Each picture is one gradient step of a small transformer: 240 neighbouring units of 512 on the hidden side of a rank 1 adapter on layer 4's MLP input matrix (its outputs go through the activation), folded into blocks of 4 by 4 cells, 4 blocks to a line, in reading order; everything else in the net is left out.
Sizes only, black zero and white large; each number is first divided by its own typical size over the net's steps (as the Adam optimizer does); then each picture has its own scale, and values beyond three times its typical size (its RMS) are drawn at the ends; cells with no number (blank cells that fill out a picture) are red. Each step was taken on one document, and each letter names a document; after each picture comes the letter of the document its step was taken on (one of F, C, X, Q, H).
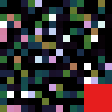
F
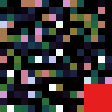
F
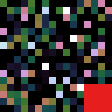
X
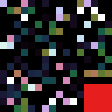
X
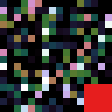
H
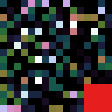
F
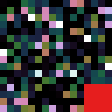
H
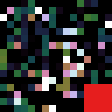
H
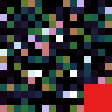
H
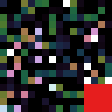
F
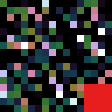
X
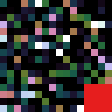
F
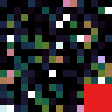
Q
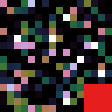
X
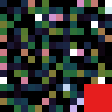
H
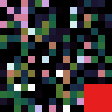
X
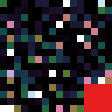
Q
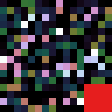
H
